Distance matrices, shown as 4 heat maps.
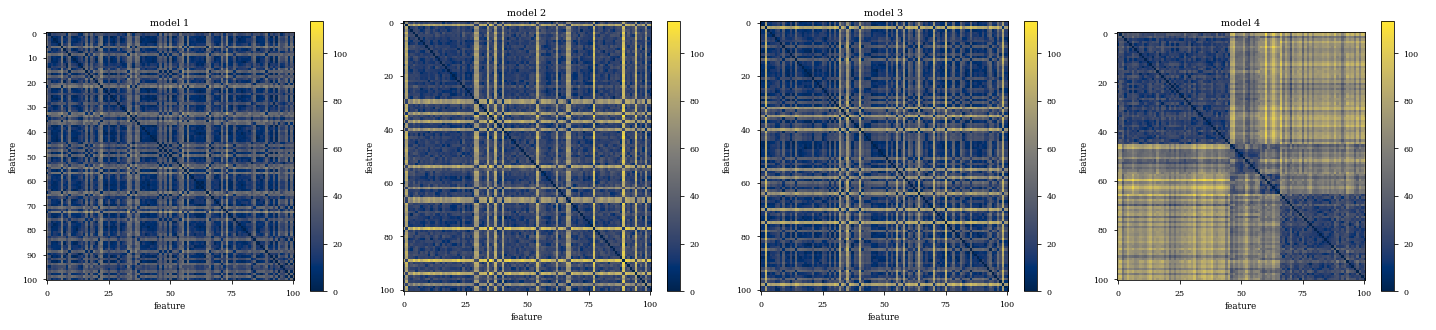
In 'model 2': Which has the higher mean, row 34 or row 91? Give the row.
34
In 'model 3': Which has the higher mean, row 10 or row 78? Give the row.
78
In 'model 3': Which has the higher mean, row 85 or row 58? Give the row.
58
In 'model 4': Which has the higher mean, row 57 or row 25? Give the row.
57
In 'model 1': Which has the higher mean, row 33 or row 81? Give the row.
33
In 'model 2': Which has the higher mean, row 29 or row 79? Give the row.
29
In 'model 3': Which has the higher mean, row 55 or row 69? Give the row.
55
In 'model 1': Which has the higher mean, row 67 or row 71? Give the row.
71
